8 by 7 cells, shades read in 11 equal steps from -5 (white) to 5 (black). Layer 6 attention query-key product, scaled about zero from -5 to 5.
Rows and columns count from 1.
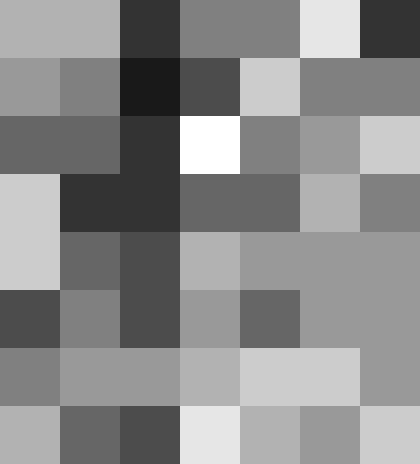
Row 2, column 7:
0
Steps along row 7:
down same down down same up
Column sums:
-8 3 18 -11 -7 -13 -6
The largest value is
4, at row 2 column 3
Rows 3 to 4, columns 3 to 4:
3 -5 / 3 1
